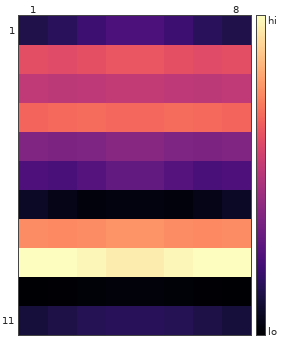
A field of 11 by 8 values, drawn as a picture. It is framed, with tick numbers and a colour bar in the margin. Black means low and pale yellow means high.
Grain: streaks across. Slope: none. Mirror symmetry: left to right. Stripes: horizontal, repeating 2 times.
